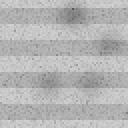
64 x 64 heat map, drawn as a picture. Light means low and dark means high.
There are four bumps. Stripes running across repeat 4 times from top to bottom. Overall the values sit about 30% of the way up the scale.
